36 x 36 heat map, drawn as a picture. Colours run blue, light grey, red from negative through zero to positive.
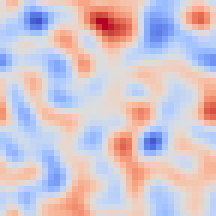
No single row or column stands out from its neighbours. The halves do not mirror each other. The top middle is the ninth with the highest average. The field is mottled with small blotches.
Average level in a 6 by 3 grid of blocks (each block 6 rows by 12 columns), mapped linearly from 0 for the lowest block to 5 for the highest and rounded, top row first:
0 5 1 | 1 3 0 | 1 2 2 | 1 2 1 | 1 3 2 | 1 3 1
